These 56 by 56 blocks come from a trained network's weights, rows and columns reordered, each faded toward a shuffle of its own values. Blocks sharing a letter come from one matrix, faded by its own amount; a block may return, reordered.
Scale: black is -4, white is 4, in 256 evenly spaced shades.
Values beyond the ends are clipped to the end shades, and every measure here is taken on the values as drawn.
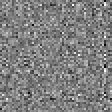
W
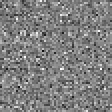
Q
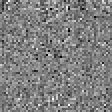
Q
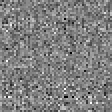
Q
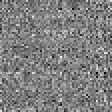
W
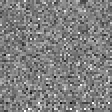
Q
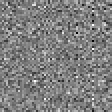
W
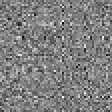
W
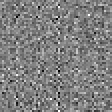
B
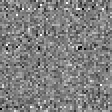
Q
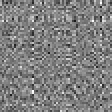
B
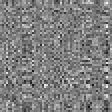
B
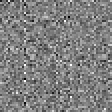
W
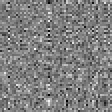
B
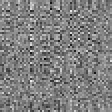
B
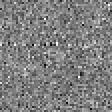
Q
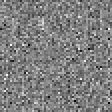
Q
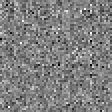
Q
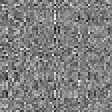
B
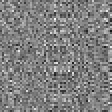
B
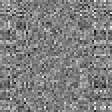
B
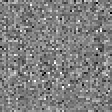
Q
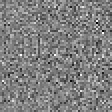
W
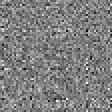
W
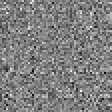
W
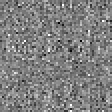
Q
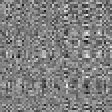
B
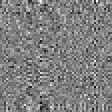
B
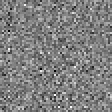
W
